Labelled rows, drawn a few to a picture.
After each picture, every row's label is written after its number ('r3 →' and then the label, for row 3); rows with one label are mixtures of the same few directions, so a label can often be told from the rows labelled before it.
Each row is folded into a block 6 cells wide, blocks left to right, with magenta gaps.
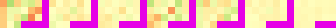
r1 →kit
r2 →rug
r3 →rug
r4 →rug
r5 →kit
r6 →rug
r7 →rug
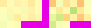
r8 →rug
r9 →rug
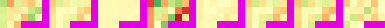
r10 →kit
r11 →kit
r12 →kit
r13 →kit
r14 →kit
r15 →kit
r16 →kit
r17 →rug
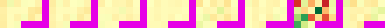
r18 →kit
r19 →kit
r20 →rug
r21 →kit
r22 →rug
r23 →kit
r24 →rug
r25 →kit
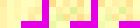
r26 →kit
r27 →rug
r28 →rug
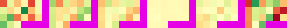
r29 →rug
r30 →kit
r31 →kit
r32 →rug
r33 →rug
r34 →kit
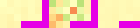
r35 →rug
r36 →rug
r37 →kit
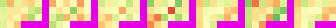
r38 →kit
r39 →rug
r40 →rug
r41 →rug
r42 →kit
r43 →kit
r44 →kit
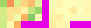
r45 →kit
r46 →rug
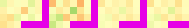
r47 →rug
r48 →rug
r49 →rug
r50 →rug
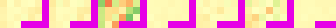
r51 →kit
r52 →kit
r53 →kit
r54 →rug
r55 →rug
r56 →rug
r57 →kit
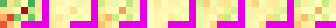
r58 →rug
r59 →rug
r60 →rug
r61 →kit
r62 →kit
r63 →kit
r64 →rug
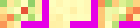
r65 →rug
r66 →rug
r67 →kit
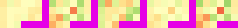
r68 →kit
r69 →rug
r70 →kit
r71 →rug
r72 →rug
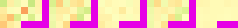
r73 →rug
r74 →kit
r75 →rug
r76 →kit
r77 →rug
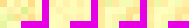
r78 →rug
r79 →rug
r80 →kit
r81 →kit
